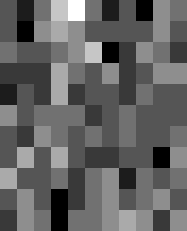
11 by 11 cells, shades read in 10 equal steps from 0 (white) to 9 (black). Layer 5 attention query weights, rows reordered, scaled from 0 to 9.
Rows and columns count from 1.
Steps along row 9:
up same down up down down up down up down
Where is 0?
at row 1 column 5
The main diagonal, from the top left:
6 9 6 3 7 7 6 6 5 4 4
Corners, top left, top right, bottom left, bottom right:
6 5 7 4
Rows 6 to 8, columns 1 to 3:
4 6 5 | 6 7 4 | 6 3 6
